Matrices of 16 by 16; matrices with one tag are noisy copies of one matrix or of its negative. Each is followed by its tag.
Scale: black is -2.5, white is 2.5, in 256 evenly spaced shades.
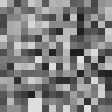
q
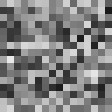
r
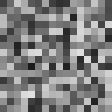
q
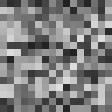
r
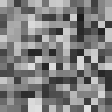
q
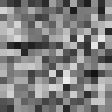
r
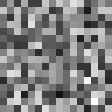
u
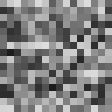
r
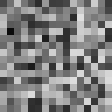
q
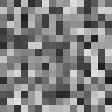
u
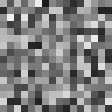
u
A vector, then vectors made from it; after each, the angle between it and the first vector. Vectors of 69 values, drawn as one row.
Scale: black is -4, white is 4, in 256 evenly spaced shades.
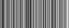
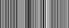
partly aligned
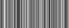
orthogonal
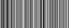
partly aligned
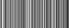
nearly opposite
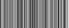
orthogonal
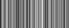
orthogonal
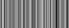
partly opposed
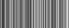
nearly parallel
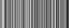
nearly opposite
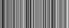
nearly parallel
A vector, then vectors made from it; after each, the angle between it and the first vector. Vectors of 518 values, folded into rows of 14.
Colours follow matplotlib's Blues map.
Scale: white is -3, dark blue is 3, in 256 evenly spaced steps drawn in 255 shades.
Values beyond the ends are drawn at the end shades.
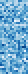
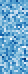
partly opposed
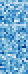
nearly parallel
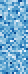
partly aligned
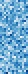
partly aligned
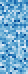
nearly opposite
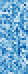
partly aligned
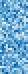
partly aligned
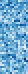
nearly opposite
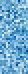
partly aligned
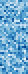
nearly parallel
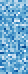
nearly parallel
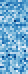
nearly opposite
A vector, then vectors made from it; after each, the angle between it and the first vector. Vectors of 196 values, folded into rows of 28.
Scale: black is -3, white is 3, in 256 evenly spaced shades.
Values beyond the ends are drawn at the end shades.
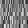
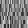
nearly opposite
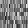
orthogonal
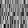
nearly opposite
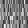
nearly parallel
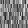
orthogonal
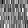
partly aligned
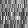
partly opposed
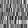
partly opposed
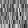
orthogonal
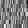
partly aligned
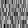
partly opposed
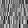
nearly parallel
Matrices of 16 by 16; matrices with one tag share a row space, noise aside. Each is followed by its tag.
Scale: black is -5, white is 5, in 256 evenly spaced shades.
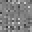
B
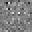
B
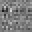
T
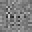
B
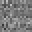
T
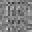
B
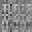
T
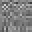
T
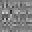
T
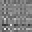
T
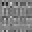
T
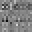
T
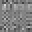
T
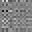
T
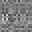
T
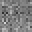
T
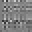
T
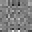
B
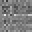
T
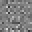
B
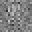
B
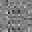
B
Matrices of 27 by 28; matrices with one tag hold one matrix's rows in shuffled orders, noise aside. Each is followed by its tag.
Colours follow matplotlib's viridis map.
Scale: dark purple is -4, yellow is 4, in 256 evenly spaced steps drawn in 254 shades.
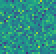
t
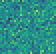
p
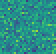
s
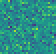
s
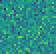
t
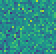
p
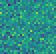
p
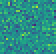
s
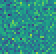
p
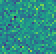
p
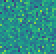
t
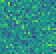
s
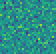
t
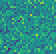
p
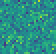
t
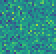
p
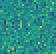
t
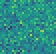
p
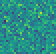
t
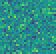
s
